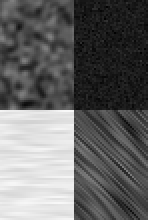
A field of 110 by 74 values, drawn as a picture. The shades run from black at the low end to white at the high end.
The table splits into 2 rows of 2 panels. Panel 1,1: low, blotchy. Panel 1,2: very low, fine-grained, faint in contrast. Panel 2,1: very high, streaked across, faint in contrast. Panel 2,2: low, slanting down to the right.
